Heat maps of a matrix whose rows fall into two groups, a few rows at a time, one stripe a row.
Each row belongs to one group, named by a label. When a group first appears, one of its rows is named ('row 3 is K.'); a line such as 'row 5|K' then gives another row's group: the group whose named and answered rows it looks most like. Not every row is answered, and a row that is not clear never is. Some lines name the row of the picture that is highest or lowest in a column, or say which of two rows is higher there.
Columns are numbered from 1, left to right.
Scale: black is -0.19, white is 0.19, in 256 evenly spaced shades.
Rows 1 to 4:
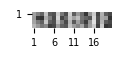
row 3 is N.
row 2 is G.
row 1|N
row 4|N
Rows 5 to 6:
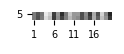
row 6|G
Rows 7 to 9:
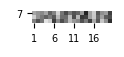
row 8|N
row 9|G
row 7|N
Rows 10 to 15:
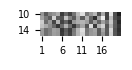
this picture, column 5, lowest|13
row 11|N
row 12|G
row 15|G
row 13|N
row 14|G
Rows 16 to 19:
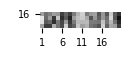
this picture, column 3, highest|17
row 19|G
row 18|G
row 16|G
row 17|G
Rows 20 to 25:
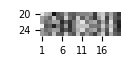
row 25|N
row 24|G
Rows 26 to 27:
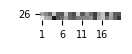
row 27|N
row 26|N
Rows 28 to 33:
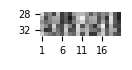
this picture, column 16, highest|31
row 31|N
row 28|G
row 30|G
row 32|G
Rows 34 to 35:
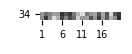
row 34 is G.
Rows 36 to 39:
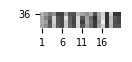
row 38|N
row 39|N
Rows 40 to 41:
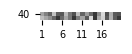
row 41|N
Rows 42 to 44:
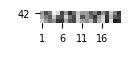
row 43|N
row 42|G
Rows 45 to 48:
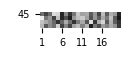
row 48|G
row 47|N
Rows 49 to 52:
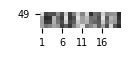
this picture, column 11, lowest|49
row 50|G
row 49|G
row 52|G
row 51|G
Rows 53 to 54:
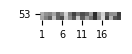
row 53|N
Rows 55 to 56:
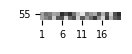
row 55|G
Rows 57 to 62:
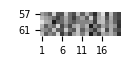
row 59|N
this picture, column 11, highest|58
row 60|G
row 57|N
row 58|N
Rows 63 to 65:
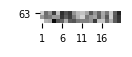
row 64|G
